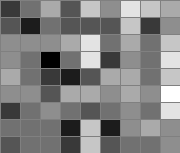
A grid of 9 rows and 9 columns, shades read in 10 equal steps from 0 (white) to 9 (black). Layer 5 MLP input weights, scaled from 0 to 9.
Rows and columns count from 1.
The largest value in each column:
7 8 9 8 6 8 5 7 4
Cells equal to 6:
10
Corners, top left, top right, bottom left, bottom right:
7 3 6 4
